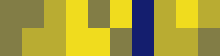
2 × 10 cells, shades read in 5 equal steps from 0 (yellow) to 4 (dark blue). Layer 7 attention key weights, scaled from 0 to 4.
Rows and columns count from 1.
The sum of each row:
13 14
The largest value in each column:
2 2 1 0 2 2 4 1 1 2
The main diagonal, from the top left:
2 1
